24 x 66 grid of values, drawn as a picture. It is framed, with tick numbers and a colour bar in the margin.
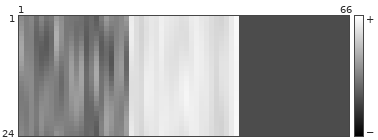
The table splits into one row of 3 panels. Panel 1,1: middling, streaked downward. Panel 1,2: very high, streaked downward, faint in contrast. Panel 1,3: low, flat.
